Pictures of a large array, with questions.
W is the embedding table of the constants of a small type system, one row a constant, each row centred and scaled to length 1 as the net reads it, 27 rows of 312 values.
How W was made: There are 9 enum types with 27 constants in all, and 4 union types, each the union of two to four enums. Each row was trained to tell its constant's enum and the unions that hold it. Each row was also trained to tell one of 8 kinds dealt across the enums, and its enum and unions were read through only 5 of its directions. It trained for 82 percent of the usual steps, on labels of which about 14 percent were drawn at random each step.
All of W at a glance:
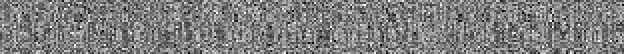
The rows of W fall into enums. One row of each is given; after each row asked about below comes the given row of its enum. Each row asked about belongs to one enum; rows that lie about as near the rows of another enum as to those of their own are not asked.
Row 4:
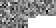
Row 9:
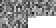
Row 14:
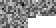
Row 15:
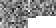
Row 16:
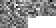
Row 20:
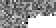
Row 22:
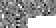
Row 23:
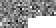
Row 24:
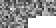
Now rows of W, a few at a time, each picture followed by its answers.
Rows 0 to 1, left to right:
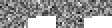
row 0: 14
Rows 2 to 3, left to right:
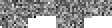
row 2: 24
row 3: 9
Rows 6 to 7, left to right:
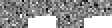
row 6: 9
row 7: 24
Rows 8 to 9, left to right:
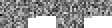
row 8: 24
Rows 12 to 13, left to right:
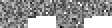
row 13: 20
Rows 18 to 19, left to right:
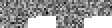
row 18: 15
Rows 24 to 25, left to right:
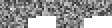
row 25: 14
